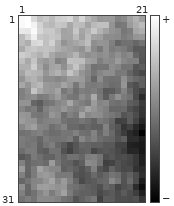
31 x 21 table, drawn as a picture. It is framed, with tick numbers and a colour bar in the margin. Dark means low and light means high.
Slope: up to the top left. Grain: blotchy. Ninth with the highest average: top left. Lone odd cells: none. Mirror symmetry: none.
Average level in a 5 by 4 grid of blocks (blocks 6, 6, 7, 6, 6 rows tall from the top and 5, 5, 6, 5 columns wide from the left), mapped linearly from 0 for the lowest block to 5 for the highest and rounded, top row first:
5 4 3 3 | 4 3 3 2 | 3 2 2 1 | 2 2 2 0 | 2 2 1 1
